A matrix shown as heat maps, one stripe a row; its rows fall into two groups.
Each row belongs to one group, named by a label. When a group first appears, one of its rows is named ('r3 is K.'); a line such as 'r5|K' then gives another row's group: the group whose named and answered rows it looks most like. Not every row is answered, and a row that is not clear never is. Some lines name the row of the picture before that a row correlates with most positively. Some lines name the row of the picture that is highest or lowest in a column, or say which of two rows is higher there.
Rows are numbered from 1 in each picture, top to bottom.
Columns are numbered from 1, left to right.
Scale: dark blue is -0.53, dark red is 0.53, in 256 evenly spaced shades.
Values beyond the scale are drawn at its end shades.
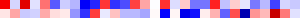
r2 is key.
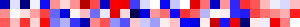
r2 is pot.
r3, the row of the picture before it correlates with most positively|2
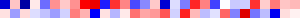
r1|key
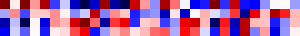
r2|key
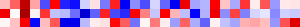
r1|pot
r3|pot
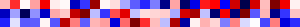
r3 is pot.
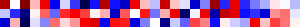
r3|key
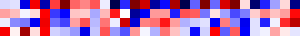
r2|pot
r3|pot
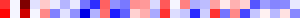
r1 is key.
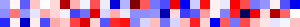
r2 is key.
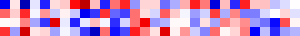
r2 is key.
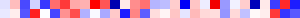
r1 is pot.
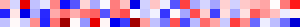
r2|key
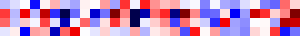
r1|pot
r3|pot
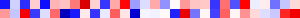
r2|pot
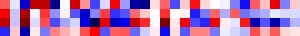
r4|key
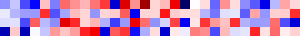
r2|pot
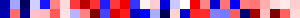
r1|key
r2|key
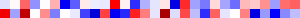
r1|pot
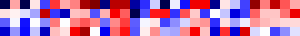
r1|key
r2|pot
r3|key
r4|key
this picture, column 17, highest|2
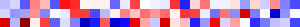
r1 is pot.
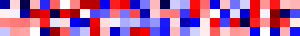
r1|key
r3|key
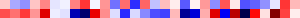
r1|pot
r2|key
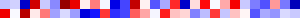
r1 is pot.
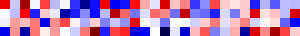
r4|key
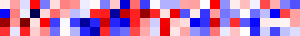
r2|pot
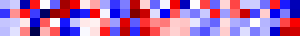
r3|pot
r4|pot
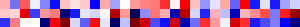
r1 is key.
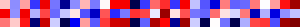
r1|pot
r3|pot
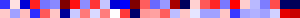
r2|pot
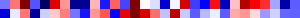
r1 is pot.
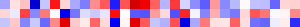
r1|pot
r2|pot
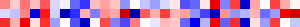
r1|key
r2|pot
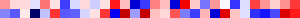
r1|pot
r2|pot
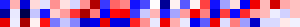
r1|key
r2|key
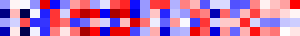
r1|pot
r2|key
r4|key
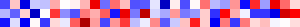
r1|key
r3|key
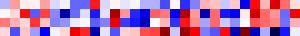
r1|key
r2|pot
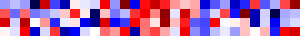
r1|pot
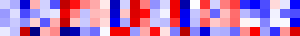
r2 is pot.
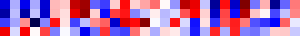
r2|key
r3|pot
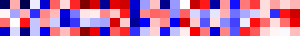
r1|key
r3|pot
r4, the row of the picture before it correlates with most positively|2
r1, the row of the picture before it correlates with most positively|2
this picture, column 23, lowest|3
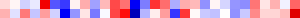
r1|pot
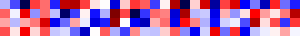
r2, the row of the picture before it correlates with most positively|2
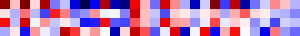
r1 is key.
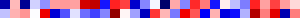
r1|key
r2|pot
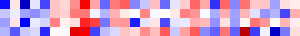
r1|key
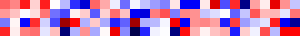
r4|pot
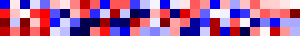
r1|key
